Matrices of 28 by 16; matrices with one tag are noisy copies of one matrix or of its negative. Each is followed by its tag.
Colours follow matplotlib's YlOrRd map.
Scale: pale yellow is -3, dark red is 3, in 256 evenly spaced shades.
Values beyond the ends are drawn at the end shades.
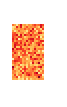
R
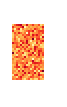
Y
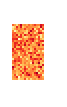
R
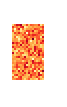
Y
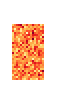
Y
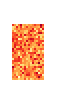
R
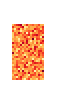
Y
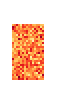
R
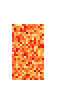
Y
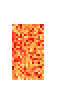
R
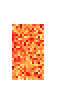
R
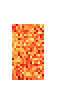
R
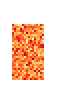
Y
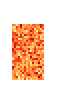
R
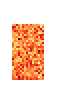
R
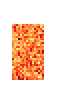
R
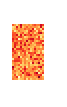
R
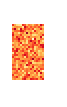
Y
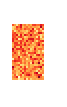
R
